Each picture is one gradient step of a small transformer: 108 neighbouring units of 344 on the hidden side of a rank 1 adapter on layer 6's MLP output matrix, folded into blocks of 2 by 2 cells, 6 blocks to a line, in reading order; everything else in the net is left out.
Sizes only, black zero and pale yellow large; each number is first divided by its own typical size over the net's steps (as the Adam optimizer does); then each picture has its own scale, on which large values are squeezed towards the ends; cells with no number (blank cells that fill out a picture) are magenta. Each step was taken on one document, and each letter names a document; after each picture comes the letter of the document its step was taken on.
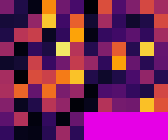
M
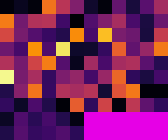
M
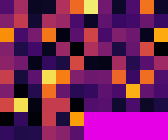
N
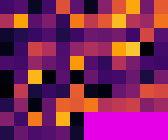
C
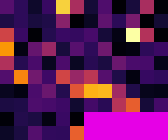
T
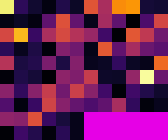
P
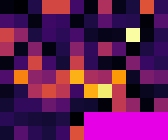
T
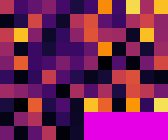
C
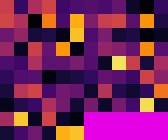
M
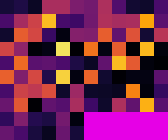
M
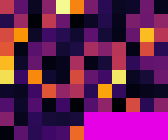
T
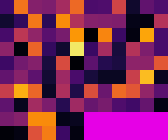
C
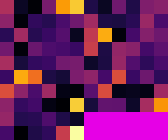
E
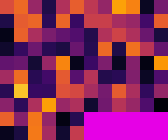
C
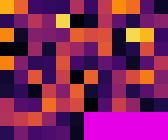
P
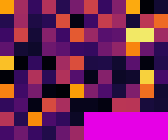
P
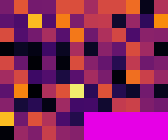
C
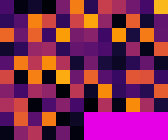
M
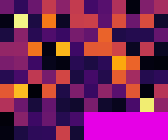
M
